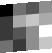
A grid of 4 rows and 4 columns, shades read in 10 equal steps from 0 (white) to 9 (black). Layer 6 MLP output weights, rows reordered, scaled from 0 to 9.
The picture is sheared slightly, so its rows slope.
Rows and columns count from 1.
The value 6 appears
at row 1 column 3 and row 3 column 2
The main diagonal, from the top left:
9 3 4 2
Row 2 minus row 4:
2 -4 -2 1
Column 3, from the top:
6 2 4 4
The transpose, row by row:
9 7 7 5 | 5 3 6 7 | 6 2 4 4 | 4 3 0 2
